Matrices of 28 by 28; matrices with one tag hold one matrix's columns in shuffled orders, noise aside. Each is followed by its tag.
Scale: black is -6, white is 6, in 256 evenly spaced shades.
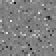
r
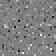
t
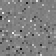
r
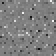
r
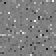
r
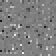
t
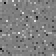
r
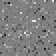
r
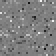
r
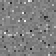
r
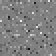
r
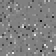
t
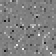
t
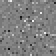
r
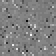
t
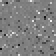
r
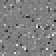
t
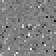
t
